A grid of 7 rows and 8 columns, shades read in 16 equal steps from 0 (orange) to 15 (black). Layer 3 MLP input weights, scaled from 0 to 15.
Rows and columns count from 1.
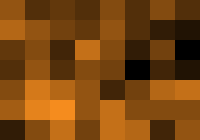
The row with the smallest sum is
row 6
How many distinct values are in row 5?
7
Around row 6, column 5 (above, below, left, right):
11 3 6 7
